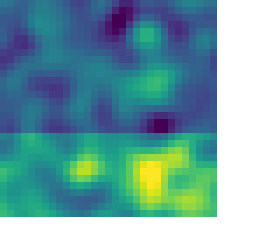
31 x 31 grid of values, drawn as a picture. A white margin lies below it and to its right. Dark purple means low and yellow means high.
The top middle is the ninth with the lowest average. The bottom part is higher, past a seam about 60% of the way down. No lone cell stands out from its neighbours. The bottom right is the ninth with the highest average.
